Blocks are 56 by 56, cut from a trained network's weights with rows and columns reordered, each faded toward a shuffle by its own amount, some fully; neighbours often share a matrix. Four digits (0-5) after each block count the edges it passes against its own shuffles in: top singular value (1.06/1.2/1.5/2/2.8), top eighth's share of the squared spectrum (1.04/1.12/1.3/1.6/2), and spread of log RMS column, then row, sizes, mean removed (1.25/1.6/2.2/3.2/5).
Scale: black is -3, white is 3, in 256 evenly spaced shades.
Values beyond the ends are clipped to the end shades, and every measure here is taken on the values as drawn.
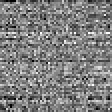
4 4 1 2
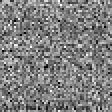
3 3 1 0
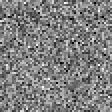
0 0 0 0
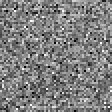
1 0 0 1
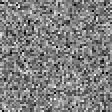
0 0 0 0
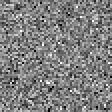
0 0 0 0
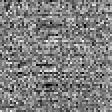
3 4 1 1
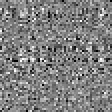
3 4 1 3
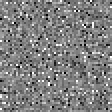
2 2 0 2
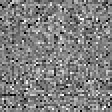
3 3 1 2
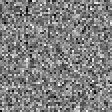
2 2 0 0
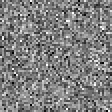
2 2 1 0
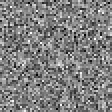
0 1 0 0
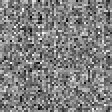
2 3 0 0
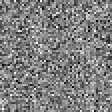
2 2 0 0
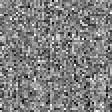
2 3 1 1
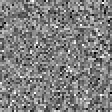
0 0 0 0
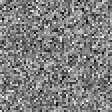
1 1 0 0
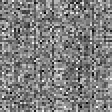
3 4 1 1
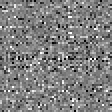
3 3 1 2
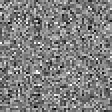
3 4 1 1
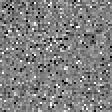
2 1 0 0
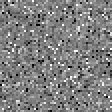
2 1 0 0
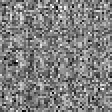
3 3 0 1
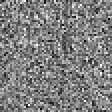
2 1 0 0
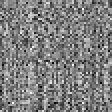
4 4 1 2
